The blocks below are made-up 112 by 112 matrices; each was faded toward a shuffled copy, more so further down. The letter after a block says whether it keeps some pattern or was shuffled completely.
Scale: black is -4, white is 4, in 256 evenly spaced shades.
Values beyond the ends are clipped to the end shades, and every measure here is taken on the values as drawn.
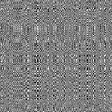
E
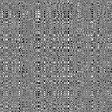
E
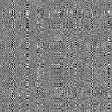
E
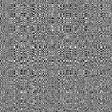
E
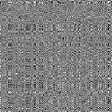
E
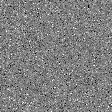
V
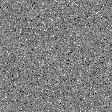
V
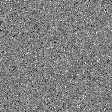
V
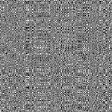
E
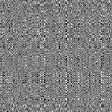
E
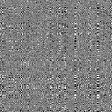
E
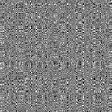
E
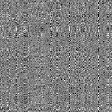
E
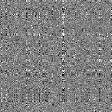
E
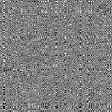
E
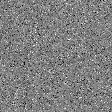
V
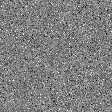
V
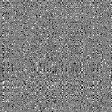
E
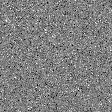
V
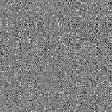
E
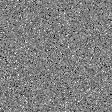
V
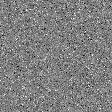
V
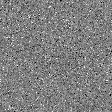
V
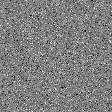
V
